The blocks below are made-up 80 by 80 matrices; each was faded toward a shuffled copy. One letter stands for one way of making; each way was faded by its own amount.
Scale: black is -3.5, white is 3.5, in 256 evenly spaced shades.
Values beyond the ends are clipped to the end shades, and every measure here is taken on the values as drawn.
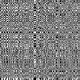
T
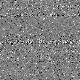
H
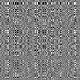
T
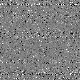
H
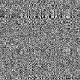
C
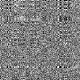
C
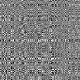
T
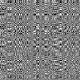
T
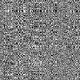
C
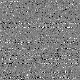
H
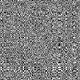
C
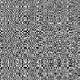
T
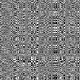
T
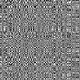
T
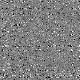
H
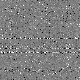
H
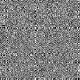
C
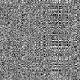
C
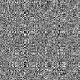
C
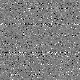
H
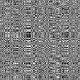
T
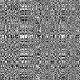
T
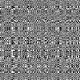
T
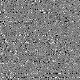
H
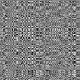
T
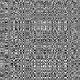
T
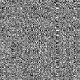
C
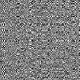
C
